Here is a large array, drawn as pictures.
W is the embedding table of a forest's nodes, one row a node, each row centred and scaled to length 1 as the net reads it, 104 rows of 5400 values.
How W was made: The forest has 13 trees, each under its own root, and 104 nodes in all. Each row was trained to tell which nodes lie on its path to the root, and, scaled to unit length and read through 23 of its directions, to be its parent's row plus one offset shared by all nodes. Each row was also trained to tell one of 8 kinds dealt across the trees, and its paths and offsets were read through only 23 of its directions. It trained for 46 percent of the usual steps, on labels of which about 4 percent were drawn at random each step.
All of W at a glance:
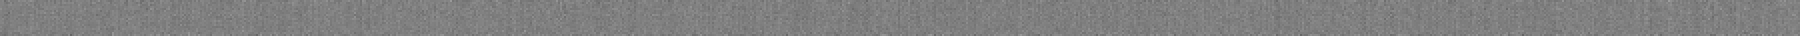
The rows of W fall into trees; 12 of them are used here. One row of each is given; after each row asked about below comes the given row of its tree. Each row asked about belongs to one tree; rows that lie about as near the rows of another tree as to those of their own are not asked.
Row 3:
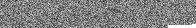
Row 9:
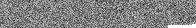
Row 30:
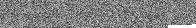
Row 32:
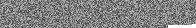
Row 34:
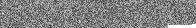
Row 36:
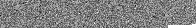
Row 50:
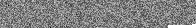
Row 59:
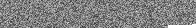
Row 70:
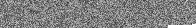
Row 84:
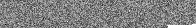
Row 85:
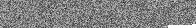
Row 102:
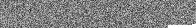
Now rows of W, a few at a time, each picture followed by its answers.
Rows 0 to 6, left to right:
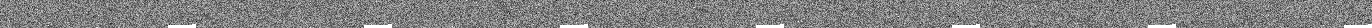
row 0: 3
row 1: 36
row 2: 36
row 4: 3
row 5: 3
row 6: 84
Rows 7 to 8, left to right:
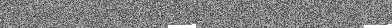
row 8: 34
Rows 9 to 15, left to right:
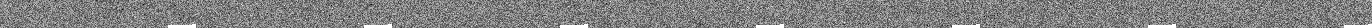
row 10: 36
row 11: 50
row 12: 3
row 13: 9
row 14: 36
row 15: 59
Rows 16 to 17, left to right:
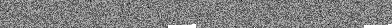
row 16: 30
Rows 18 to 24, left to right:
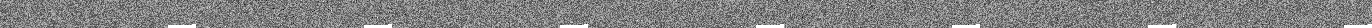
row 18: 59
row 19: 36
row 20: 32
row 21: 102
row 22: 9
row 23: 102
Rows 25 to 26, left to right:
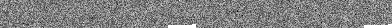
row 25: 3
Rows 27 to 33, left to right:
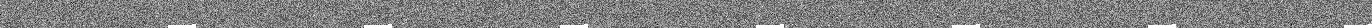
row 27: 9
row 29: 84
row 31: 36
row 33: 84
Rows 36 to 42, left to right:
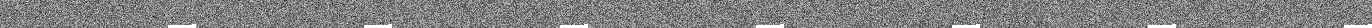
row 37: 50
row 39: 9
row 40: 50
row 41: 30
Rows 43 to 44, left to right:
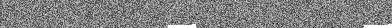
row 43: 34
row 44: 84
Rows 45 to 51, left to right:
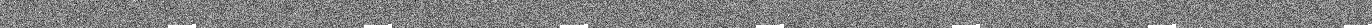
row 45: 84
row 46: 84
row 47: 30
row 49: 59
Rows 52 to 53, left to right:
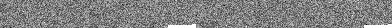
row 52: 59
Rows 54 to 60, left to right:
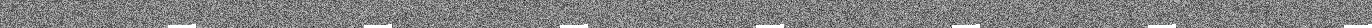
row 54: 34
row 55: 3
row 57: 9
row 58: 36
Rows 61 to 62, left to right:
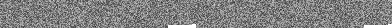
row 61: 30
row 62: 70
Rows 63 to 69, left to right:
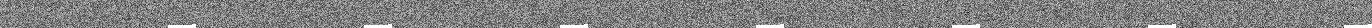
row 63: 84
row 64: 102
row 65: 85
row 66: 9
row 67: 36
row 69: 36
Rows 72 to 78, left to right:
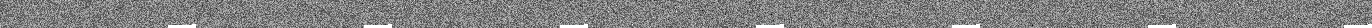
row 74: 30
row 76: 85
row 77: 9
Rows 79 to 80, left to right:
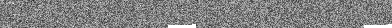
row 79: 3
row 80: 34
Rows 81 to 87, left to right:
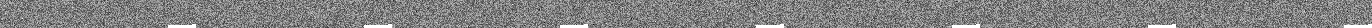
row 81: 9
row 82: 50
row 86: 32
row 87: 85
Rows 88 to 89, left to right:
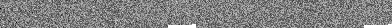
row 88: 3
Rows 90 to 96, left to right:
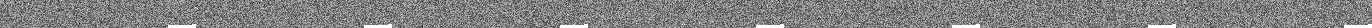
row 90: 3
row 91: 30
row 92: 50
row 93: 84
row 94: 34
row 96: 30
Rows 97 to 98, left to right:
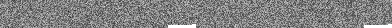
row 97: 9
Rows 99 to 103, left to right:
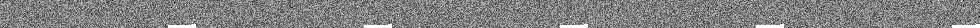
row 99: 30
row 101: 30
